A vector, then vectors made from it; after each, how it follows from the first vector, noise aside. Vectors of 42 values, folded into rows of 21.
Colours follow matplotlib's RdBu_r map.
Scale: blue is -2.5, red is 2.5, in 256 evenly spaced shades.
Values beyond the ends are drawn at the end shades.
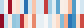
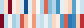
copied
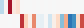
partly zeroed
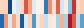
negated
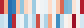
reversed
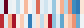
wrapped around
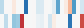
partly zeroed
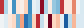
wrapped around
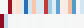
partly zeroed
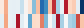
wrapped around
